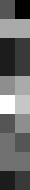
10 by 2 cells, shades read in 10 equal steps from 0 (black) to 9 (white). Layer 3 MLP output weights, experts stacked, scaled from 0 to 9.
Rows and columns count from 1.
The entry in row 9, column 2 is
4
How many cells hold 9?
1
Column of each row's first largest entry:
1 1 2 2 2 1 2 1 1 2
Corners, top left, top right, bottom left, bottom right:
3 0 1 2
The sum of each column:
37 37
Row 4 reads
1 2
